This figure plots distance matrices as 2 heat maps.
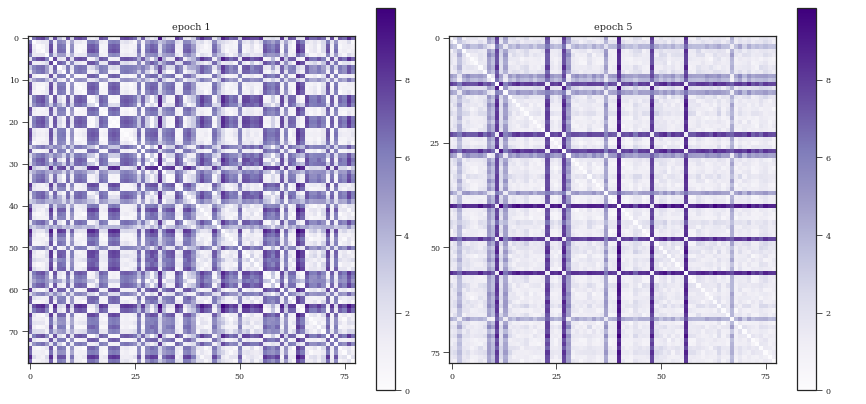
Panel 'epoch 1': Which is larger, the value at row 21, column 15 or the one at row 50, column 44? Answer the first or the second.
the second
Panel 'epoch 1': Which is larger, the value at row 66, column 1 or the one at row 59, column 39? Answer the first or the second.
the second
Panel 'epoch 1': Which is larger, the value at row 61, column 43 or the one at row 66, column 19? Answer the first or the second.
the second
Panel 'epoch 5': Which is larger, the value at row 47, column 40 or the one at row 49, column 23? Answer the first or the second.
the first
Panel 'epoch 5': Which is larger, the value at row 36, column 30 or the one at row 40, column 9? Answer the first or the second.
the second
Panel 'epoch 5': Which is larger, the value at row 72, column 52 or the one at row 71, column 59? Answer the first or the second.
the second
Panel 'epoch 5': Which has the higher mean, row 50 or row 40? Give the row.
40
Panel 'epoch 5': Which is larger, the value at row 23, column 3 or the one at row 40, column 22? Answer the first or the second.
the second
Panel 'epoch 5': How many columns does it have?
78
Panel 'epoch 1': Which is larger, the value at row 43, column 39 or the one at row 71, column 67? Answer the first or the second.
the second
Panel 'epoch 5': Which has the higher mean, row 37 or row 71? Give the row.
37
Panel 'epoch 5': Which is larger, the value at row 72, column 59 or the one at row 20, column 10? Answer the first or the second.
the second
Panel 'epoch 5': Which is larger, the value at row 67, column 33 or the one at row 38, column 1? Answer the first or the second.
the first
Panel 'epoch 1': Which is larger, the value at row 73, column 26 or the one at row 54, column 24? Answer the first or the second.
the first
